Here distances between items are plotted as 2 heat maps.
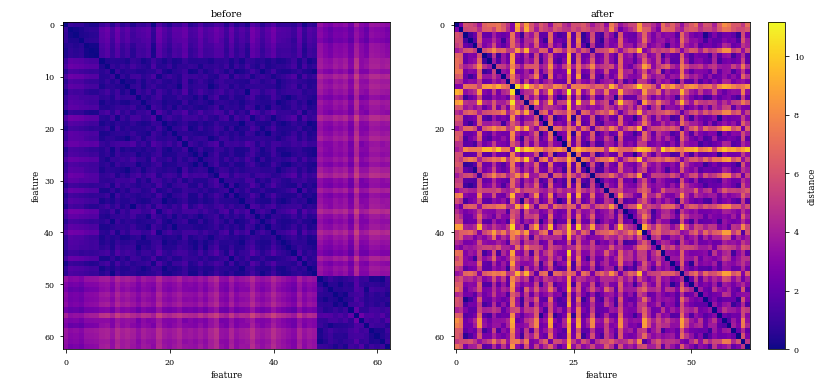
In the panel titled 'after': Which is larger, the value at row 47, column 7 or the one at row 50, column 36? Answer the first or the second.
the second
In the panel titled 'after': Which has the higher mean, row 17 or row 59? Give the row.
17
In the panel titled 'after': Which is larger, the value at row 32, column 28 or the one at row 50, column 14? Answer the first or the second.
the first
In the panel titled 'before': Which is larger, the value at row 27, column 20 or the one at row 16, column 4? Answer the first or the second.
the second
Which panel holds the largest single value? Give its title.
after
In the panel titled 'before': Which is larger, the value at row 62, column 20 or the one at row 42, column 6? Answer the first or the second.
the first
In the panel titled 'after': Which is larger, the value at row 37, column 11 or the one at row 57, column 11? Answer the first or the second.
the second
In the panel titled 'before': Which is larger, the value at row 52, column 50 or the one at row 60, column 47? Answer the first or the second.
the second
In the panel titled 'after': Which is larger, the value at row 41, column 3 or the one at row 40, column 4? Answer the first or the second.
the second
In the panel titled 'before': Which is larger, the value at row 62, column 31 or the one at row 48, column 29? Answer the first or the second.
the first
